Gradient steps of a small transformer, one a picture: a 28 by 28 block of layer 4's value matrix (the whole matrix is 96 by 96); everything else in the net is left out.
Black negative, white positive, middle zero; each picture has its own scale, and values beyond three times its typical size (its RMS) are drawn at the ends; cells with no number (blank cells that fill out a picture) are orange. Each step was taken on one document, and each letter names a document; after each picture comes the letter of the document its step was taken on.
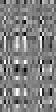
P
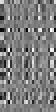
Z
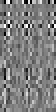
Z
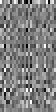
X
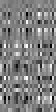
P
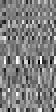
P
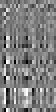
X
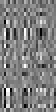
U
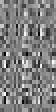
U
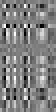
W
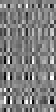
Z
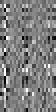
X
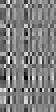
Z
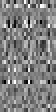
W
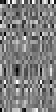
P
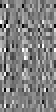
X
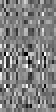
X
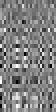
P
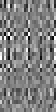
Z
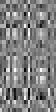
W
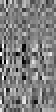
X
